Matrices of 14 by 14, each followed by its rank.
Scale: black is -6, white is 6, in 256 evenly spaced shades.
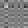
one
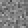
full rank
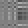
one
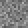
full rank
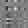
two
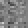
three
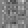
three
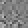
three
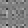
two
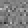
three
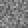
full rank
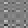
one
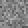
full rank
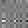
one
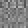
three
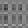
one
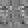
two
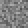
full rank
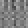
two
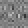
three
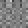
two
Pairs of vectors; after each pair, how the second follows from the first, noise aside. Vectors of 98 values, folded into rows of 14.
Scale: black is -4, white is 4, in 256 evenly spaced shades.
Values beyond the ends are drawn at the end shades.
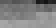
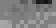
partly zeroed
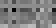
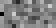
shuffled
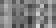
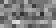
shuffled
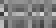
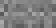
shrunk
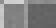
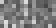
shuffled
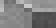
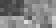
reversed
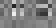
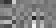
wrapped around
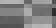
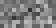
shuffled
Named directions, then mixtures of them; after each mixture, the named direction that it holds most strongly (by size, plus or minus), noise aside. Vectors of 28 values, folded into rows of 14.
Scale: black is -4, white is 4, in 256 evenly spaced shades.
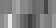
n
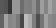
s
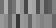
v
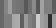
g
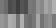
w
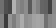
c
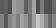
c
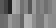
s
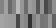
v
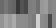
w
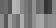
c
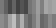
w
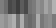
w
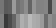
c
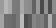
s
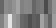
n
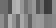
c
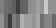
n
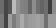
c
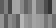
c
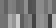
v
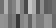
v
